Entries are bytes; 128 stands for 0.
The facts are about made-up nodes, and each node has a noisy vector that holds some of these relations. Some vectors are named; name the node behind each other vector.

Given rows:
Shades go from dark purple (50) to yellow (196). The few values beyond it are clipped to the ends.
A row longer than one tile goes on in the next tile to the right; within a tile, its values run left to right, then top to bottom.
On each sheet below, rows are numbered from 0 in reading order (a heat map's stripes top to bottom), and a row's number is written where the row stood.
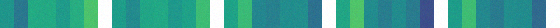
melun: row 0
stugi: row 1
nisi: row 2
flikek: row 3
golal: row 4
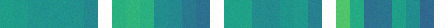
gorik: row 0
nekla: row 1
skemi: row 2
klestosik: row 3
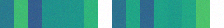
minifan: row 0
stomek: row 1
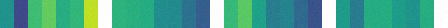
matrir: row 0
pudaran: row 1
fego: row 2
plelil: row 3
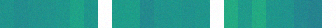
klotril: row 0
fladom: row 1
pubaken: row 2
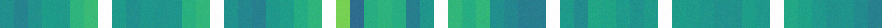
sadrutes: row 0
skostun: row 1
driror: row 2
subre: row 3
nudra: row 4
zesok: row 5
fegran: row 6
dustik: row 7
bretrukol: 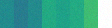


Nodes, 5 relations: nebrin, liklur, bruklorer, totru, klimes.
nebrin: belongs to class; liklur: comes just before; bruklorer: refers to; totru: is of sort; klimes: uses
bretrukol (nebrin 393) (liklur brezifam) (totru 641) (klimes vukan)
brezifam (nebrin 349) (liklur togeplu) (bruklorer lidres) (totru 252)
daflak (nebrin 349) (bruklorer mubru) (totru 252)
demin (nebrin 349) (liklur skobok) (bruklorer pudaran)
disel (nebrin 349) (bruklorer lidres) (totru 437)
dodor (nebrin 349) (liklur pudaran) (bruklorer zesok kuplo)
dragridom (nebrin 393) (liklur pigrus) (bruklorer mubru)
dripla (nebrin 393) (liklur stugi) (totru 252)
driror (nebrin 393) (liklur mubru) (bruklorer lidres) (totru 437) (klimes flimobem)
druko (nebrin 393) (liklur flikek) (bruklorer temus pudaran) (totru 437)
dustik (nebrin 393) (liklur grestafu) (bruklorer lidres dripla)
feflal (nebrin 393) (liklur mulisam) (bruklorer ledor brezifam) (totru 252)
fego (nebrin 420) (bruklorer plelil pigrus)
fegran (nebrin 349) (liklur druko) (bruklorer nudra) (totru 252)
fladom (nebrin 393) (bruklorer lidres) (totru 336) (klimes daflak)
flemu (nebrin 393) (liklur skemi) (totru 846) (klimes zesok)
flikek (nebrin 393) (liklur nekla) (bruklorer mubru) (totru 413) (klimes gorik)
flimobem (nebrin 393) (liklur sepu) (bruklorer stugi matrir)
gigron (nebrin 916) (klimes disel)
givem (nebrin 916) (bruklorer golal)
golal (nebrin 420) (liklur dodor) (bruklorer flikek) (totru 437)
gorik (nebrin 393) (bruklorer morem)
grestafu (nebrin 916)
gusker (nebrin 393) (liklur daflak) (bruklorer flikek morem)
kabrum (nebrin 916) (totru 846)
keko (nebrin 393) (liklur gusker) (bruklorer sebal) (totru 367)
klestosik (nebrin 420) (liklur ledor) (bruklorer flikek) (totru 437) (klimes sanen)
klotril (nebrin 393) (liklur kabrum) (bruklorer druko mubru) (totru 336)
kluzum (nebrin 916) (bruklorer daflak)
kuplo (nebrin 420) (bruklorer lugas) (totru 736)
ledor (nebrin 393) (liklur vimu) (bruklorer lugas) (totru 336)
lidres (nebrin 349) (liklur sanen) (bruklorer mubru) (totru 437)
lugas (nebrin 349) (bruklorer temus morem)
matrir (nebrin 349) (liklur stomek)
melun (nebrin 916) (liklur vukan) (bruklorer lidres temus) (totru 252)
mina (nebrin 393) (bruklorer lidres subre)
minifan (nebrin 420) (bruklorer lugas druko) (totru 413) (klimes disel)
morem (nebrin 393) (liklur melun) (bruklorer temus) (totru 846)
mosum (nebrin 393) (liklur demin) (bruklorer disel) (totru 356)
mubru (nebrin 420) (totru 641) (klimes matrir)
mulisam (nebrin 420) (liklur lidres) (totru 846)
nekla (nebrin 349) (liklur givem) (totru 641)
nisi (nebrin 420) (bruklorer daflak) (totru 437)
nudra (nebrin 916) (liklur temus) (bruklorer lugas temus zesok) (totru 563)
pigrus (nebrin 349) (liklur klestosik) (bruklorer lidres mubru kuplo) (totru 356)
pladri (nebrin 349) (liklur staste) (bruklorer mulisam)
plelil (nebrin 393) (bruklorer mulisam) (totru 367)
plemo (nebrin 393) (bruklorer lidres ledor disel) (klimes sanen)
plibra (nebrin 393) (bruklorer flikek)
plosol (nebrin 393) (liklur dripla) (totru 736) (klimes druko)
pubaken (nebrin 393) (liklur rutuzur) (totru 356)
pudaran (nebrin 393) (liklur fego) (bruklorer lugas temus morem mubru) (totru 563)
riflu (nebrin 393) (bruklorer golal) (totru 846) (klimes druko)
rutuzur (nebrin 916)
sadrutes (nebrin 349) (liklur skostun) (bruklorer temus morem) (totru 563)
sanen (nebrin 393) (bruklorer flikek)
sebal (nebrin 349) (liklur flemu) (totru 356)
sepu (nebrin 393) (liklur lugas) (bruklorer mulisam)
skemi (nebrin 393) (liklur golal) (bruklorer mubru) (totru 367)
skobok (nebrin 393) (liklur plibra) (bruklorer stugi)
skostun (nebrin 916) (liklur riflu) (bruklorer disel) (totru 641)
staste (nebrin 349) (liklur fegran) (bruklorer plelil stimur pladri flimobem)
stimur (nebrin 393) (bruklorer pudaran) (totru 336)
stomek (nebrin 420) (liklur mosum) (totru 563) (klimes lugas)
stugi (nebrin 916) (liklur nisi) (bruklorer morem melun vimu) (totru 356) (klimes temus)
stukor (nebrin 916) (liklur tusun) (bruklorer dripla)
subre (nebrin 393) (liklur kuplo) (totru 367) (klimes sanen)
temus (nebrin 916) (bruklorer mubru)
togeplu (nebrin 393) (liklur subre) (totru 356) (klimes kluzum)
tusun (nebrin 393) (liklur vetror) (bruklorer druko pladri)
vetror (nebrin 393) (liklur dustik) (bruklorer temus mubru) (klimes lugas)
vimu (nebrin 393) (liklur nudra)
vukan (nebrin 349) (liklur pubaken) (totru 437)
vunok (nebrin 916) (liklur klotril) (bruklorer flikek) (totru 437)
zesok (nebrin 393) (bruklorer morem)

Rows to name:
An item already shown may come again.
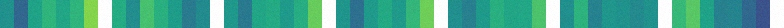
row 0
pladri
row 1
vimu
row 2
melun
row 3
stukor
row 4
mubru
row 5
druko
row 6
fego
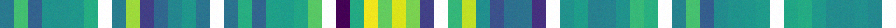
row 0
minifan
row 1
riflu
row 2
stomek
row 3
sebal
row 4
givem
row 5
vunok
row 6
vetror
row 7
demin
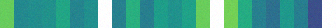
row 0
plemo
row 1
gigron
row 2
sanen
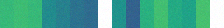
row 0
temus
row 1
dripla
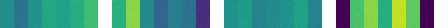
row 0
morem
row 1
plibra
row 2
gusker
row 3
keko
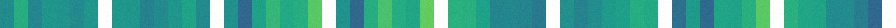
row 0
druko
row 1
gusker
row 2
flimobem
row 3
mulisam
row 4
dodor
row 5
feflal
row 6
plosol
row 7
skobok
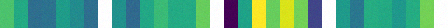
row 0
klestosik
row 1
flimobem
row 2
sebal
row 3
melun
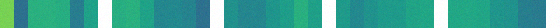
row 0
subre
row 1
dodor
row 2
dragridom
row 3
tusun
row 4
kuplo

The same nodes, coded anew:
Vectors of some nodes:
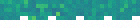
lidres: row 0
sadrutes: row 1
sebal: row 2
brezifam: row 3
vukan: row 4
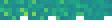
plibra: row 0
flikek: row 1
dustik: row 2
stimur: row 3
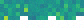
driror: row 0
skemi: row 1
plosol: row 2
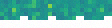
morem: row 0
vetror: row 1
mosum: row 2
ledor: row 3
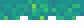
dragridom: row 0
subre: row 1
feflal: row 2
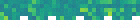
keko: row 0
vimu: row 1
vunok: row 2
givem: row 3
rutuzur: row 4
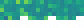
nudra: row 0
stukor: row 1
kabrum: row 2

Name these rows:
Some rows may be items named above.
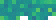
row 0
stukor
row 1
nekla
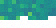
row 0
stukor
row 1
sebal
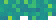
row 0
kuplo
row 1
vetror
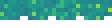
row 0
sebal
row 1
flikek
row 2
vetror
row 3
klestosik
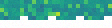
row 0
skobok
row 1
pudaran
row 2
stomek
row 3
mubru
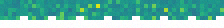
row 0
skostun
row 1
bretrukol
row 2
riflu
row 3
minifan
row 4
golal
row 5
klestosik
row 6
morem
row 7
sanen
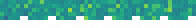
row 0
matrir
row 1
dripla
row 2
flimobem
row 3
gigron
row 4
gigron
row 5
plemo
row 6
stugi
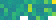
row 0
druko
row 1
temus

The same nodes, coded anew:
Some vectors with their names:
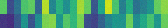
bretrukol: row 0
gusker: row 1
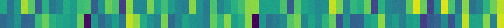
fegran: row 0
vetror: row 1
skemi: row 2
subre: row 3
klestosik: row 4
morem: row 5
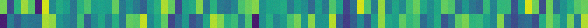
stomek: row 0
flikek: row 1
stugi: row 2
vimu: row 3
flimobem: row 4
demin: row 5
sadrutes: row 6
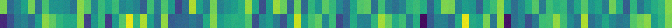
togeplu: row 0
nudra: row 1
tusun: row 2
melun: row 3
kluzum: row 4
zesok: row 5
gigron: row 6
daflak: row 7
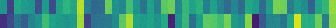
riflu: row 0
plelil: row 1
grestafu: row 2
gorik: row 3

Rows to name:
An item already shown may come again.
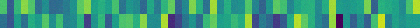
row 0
golal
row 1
nekla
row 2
dripla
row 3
minifan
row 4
plemo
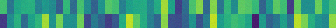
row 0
skobok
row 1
minifan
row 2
driror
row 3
vetror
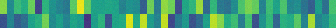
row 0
klestosik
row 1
pudaran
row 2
stugi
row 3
plibra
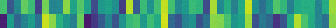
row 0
vetror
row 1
plosol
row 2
mubru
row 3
minifan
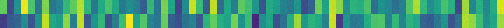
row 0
morem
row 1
kuplo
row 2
stukor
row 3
druko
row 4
sanen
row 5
mubru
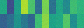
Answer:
skostun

